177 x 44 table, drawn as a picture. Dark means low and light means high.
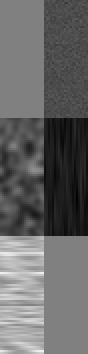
The table splits into 3 rows of 2 panels. Panel 1,1: middling, flat. Panel 1,2: low, fine-grained, faint in contrast. Panel 2,1: low, blotchy. Panel 2,2: very low, streaked downward, faint in contrast. Panel 3,1: high, streaked across. Panel 3,2: middling, flat.
